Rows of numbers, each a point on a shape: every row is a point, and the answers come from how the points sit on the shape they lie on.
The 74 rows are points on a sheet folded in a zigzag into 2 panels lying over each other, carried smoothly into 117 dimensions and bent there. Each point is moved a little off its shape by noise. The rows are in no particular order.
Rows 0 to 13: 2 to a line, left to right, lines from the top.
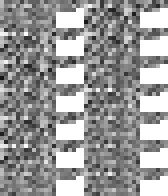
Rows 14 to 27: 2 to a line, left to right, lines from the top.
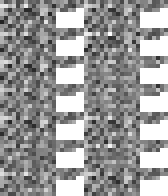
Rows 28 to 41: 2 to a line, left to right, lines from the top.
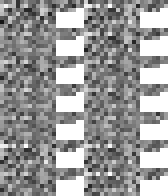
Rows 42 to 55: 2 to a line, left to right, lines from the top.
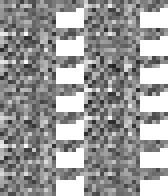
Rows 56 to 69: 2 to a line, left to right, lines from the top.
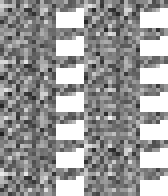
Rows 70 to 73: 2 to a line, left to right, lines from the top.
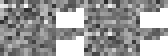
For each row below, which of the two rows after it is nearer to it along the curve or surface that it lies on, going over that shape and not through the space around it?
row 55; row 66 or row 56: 66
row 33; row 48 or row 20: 48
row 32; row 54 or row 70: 70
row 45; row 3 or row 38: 38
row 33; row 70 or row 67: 70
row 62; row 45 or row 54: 54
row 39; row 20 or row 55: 55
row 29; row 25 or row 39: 39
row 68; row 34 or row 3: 3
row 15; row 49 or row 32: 49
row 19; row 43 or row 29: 43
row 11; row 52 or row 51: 51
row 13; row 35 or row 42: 42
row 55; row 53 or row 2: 2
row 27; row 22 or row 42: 22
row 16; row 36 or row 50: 36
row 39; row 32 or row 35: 32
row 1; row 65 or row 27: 27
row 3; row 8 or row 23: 23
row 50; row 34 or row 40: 34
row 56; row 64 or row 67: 67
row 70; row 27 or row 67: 67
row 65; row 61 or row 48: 48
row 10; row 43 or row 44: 44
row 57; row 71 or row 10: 10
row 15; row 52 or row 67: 67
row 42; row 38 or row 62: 38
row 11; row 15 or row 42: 42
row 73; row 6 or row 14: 14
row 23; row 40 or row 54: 54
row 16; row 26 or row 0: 26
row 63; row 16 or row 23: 16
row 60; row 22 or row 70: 70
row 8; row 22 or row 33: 33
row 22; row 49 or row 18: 18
